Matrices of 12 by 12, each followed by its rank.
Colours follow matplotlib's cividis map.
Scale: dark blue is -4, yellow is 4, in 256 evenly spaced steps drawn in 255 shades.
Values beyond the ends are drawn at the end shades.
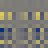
one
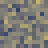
full rank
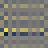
one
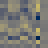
two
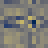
two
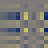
one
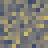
full rank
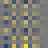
one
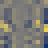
two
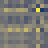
two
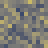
full rank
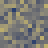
full rank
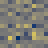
two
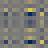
one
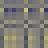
one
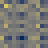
two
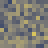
full rank
